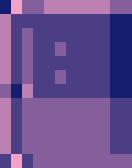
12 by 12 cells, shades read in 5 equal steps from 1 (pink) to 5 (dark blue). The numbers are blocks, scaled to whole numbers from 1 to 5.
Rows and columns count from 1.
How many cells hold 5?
14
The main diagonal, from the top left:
5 4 3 4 4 3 4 3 3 3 4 3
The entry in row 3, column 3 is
3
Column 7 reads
2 4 4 4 4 4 4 3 3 3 3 3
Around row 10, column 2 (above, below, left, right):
4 4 2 3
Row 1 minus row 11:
3 -3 0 0 -1 -1 -1 -1 -1 -1 -1 -1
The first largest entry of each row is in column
1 11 11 11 11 11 2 2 2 2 2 1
